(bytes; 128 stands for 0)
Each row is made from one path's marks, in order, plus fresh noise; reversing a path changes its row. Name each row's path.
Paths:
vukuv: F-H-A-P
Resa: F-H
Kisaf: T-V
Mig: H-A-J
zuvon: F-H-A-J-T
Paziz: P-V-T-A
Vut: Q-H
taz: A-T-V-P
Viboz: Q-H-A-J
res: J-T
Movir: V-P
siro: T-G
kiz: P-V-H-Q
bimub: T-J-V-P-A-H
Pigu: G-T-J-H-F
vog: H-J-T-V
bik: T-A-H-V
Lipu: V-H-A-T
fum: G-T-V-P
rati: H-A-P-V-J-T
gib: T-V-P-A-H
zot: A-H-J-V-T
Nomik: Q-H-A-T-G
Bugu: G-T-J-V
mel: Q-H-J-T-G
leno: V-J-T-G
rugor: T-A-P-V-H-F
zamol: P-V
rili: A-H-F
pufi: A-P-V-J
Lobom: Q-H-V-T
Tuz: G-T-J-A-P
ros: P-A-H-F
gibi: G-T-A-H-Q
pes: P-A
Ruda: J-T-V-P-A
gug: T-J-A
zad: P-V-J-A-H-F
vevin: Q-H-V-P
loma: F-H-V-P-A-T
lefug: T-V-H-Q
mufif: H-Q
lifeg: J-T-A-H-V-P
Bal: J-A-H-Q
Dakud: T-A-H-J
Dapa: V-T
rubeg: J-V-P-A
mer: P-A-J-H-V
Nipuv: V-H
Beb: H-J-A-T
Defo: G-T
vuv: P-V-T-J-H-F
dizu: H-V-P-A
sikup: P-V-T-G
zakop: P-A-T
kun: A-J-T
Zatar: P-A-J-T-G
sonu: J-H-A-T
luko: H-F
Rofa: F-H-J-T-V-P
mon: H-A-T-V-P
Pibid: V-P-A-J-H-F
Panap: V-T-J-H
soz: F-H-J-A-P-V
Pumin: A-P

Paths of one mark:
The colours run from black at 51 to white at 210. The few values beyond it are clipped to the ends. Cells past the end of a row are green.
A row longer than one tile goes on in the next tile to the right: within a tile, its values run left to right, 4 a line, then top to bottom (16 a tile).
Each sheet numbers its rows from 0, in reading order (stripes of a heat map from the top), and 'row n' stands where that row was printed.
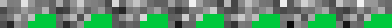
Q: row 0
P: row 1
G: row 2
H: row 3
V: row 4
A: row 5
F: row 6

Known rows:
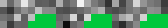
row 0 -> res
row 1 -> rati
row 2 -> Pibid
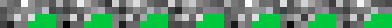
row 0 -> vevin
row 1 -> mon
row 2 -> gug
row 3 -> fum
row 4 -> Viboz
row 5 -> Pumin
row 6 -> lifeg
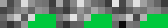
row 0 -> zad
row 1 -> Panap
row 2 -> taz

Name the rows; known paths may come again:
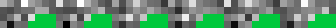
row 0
soz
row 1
rili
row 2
Panap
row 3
lefug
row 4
Pumin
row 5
Vut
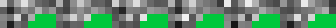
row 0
gug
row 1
leno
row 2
Pigu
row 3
gib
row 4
kun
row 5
dizu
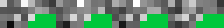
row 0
zot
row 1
vevin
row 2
Rofa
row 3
sikup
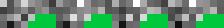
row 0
pes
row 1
Lobom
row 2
Beb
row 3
Resa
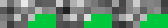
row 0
res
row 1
fum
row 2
zamol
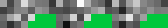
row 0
zad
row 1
rati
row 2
Kisaf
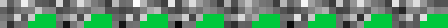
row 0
lifeg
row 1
pufi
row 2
Mig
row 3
taz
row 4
Dapa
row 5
mon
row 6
Zatar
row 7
Tuz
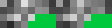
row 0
Pibid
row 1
Movir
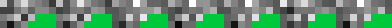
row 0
zakop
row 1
mer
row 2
mel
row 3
loma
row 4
Viboz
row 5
gibi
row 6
Nomik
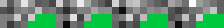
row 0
Ruda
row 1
Dakud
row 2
siro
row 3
luko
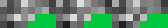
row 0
Nipuv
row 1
Lipu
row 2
Paziz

